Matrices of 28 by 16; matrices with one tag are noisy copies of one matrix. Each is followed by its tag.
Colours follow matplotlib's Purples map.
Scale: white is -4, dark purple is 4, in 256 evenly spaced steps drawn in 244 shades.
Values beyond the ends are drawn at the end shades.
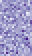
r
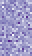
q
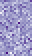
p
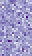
q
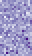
r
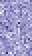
p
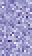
q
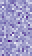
q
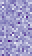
q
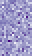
q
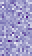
q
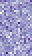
p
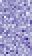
r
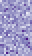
r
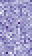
p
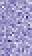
q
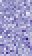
r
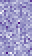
p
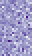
q
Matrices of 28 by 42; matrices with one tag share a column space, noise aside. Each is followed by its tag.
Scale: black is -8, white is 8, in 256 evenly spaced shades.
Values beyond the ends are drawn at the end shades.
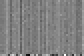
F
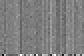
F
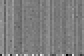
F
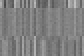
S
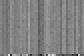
F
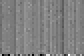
F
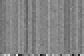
F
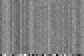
F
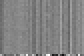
F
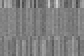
S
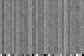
F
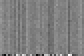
F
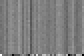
F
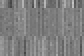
S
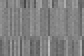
S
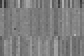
S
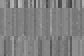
S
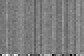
F
